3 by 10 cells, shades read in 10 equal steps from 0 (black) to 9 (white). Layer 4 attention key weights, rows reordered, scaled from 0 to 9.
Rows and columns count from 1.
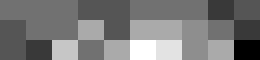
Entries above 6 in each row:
0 0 3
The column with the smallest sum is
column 10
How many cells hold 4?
10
